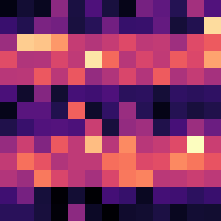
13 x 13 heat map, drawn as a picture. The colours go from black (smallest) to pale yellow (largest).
Slope: none. Average level on the scale: 40%. Stripes: horizontal, repeating 2 times. Calmest part: bottom right.
